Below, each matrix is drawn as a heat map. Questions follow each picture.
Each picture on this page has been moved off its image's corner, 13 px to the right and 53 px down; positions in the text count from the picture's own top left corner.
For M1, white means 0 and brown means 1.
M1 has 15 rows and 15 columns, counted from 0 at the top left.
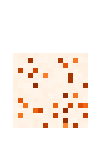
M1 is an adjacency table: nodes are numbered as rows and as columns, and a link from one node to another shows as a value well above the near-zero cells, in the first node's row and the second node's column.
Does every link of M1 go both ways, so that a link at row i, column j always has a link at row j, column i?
yes
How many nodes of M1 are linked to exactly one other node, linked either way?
4
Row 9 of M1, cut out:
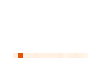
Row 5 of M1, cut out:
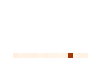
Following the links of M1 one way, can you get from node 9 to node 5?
yes
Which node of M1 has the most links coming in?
node 10
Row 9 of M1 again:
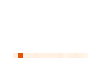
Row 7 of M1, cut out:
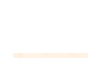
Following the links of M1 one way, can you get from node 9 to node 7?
no
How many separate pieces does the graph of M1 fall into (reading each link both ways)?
3
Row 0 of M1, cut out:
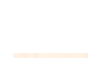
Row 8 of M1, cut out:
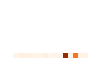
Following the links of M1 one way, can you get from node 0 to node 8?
no
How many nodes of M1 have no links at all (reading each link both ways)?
2
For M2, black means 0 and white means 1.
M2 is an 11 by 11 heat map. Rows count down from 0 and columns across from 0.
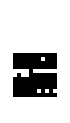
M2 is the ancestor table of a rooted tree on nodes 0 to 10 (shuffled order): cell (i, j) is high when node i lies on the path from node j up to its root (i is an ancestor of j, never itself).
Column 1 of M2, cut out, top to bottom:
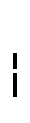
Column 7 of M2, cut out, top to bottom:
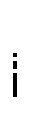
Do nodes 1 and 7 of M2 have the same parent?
no
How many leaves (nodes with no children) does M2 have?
7
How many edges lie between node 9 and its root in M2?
1
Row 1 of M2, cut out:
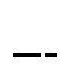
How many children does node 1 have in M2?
1
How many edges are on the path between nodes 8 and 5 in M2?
3
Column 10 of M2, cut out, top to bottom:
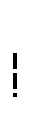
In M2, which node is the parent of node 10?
9
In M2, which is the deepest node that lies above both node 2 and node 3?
5
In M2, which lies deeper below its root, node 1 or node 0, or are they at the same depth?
node 0
